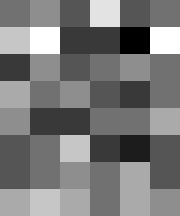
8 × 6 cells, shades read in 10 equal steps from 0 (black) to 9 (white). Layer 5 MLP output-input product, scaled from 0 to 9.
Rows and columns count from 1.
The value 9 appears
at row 2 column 2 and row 2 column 6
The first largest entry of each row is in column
4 2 2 1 6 3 5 2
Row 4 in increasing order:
2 3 4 4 5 6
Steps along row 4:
down up down down up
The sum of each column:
36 40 33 31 27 38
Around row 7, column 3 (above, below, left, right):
7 6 4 4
